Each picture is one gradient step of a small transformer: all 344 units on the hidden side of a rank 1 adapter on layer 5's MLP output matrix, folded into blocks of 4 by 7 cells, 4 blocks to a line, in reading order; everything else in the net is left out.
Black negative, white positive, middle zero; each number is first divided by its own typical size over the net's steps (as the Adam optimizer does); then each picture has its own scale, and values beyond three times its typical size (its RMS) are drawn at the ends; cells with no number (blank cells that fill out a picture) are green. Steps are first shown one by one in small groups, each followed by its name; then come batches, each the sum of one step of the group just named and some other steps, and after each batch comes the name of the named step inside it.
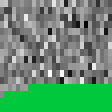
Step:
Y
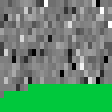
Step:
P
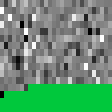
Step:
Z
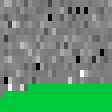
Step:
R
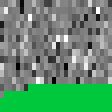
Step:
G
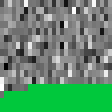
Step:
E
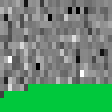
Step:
Z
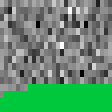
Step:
Y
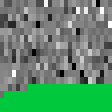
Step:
P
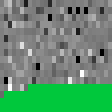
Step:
R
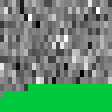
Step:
G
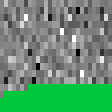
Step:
Y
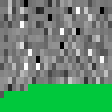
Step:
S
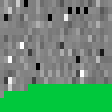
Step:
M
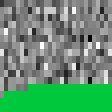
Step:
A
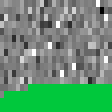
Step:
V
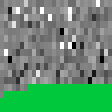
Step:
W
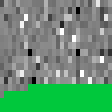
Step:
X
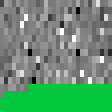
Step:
X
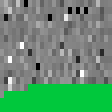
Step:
M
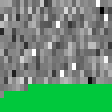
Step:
V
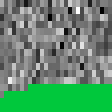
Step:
S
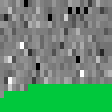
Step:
M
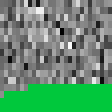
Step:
W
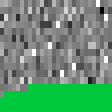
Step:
V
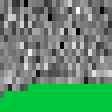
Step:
S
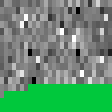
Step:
X
